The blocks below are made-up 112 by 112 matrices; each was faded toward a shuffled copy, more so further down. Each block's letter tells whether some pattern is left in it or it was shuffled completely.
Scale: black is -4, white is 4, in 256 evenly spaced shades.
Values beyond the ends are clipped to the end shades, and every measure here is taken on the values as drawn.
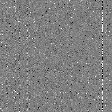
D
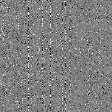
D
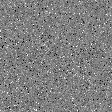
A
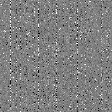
D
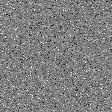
A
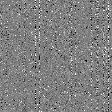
D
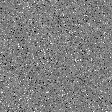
A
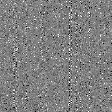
D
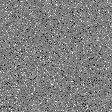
A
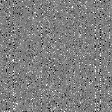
D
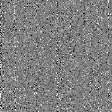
D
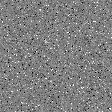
A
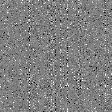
D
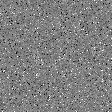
A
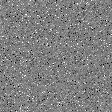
A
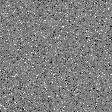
A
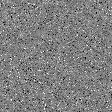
A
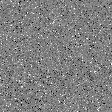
A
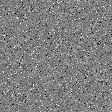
A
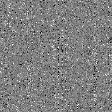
D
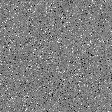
A
